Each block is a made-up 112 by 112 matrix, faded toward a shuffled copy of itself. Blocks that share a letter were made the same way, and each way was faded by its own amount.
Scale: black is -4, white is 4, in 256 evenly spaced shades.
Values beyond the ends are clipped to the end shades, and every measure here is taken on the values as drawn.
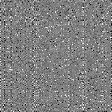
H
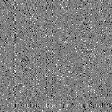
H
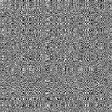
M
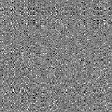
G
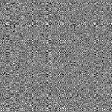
M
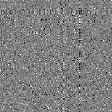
H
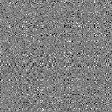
G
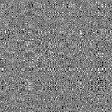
G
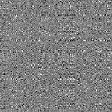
G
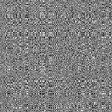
M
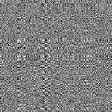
M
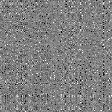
H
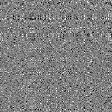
G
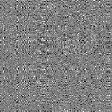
G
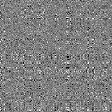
G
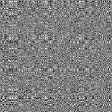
M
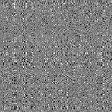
G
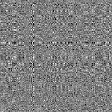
M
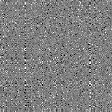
H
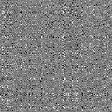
G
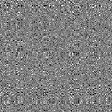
G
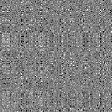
G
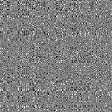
G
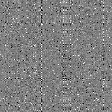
H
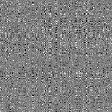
G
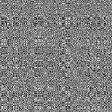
M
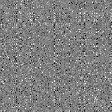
H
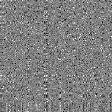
H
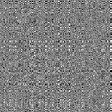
M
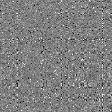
H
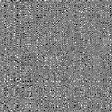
G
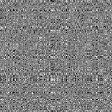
M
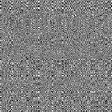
M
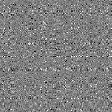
G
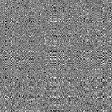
M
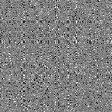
H
